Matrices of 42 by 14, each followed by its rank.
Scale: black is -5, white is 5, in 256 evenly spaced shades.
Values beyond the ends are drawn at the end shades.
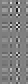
one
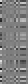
one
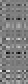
two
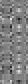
two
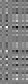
one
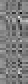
two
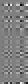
one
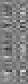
two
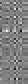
two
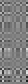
one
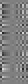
one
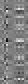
two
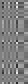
one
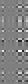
one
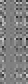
two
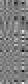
two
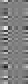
one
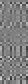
two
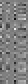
two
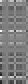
one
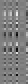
one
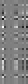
one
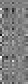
two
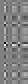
one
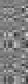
two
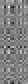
two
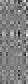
two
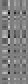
one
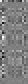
two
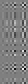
one
